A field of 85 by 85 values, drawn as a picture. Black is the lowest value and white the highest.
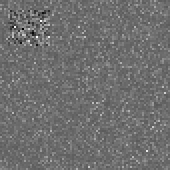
Grain: fine. Mirror symmetry: none. Odd patch: rougher, in the top left. Histogram: skewed, a long tail of high values. Roughest part: top left.
